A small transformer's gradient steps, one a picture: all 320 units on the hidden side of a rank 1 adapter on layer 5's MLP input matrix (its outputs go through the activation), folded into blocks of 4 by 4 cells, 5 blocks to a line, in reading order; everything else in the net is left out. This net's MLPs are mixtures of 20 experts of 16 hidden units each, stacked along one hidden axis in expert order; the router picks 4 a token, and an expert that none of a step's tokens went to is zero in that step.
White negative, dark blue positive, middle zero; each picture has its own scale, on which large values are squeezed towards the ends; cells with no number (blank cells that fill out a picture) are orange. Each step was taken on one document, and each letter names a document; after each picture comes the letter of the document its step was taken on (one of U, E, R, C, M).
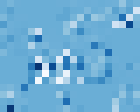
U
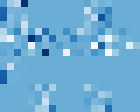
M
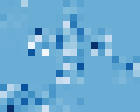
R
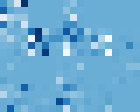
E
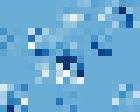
U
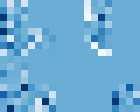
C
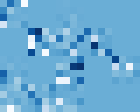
R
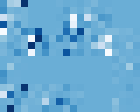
E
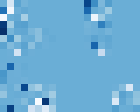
C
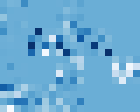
R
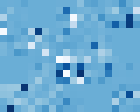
U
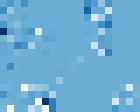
C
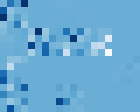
E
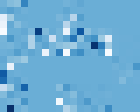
E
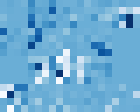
U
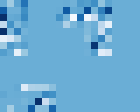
C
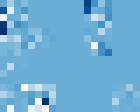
C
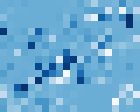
U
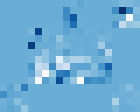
U
